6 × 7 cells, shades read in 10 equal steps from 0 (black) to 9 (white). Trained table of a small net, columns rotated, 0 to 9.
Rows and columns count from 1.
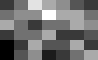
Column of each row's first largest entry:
3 4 1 4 3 7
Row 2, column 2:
5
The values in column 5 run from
2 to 6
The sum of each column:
14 22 30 29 22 27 22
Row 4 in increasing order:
2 2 2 3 4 4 6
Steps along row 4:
up same up down same up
